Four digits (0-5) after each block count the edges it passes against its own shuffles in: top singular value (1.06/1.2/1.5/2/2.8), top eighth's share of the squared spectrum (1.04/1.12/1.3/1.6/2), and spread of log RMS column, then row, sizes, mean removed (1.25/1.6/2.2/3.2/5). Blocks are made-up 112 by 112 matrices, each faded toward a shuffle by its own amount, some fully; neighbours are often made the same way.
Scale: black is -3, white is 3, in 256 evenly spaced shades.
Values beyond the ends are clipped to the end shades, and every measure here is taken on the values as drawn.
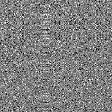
4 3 2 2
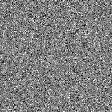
4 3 1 1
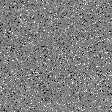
2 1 0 0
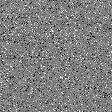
2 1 0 0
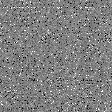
3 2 1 1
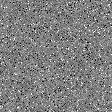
0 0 0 0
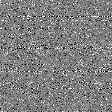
2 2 0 3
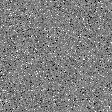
0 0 0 0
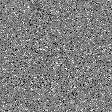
0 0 0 1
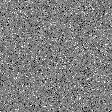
0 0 0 0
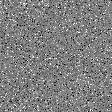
0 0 0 0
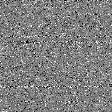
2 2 0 3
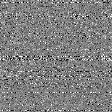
2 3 0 4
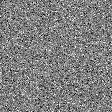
0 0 0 0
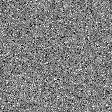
0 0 0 0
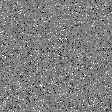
1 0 0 0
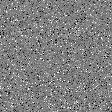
1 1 0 0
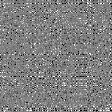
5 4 2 3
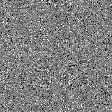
3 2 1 1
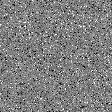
2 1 0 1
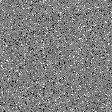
2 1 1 0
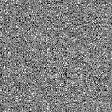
4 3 2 2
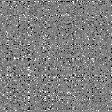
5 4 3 3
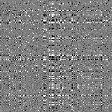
5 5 3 4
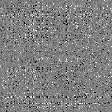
4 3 2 2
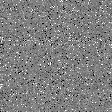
3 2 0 1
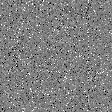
2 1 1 0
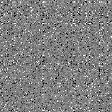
4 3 2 2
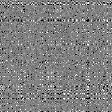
5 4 3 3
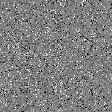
3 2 1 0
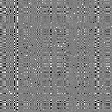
5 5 4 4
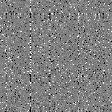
4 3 2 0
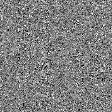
0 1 3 0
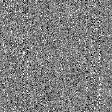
1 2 3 0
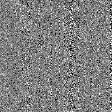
1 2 4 0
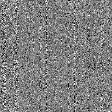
1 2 4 0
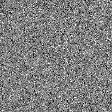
0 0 2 0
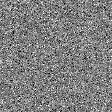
0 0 1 0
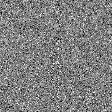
0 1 2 0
